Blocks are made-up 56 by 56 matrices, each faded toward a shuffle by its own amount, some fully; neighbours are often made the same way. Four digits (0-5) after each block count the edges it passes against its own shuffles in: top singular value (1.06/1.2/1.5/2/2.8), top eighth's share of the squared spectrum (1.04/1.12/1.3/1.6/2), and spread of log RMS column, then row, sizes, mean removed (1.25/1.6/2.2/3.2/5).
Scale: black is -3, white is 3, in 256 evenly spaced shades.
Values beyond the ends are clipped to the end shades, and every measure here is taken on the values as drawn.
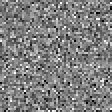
3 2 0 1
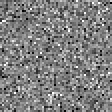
0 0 0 0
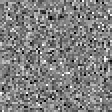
3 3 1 1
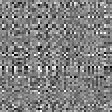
4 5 3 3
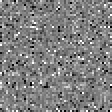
3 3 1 2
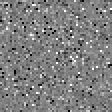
0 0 0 0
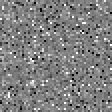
0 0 0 0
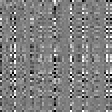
5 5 4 3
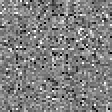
3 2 1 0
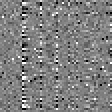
4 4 3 2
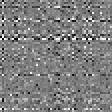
4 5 3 3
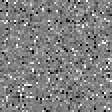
2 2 1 1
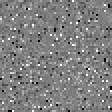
1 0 0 0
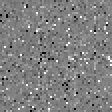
1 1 0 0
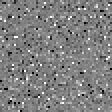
2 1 0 0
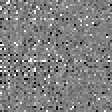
3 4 2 2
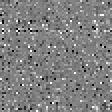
3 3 1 2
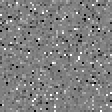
0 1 0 0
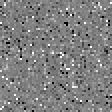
1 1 0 0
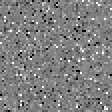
1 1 0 0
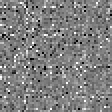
3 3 2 1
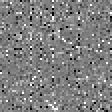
3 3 2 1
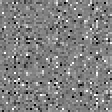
3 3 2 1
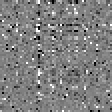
4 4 2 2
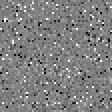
1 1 0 1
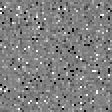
2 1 0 0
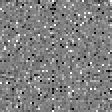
3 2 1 0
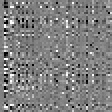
4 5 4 3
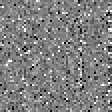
3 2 1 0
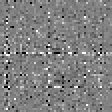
3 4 2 2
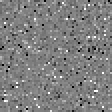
1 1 0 0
